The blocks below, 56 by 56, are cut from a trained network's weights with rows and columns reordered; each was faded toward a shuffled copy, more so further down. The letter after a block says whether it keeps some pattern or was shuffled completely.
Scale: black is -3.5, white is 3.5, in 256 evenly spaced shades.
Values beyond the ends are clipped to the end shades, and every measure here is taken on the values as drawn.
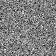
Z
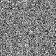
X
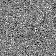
Z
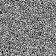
X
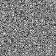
X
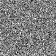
Z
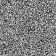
X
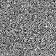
X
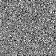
X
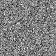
Z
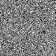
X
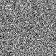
X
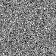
Z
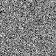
X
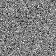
Z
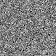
Z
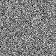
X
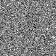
X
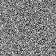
X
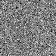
Z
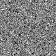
Z
